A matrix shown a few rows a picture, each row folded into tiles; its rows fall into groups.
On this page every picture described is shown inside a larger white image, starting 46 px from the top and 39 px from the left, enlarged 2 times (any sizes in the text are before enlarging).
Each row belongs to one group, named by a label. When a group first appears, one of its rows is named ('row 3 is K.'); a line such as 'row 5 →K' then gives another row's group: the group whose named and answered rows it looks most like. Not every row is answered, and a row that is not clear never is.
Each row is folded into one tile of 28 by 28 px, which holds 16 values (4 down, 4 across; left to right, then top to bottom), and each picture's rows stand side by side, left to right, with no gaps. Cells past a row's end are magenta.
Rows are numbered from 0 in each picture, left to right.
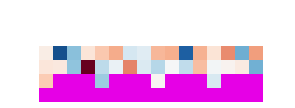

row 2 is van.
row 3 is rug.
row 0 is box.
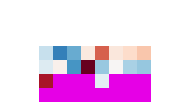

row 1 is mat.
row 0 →box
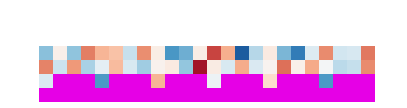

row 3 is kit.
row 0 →rug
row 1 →mat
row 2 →box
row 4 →box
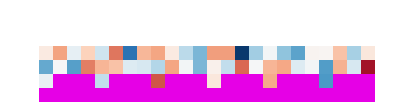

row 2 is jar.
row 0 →van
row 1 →rug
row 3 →kit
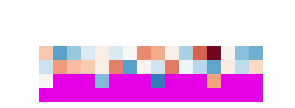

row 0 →box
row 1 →mat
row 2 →mat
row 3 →jar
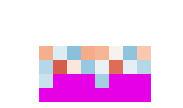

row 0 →mat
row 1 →mat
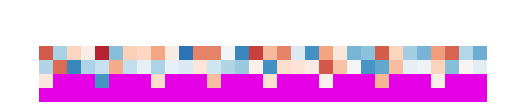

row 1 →mat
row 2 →van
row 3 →van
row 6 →jar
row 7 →kit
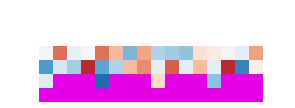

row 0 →van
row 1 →van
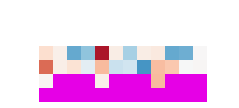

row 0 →kit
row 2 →box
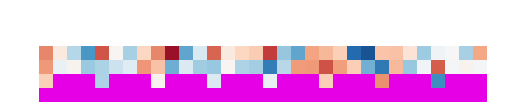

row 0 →kit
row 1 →van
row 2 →kit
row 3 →mat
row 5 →kit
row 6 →jar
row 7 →rug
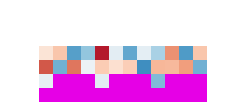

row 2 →rug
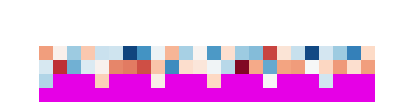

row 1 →box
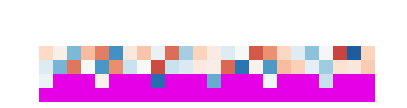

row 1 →mat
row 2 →rug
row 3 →mat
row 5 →van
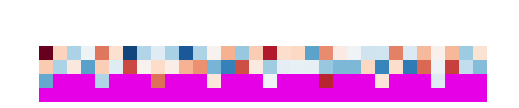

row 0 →kit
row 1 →kit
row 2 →box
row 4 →jar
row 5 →jar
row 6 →van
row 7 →mat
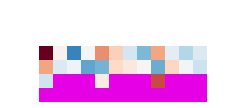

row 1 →jar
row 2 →jar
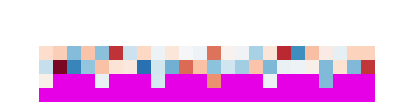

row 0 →mat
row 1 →rug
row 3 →jar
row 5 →van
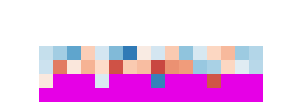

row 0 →box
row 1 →box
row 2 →rug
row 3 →jar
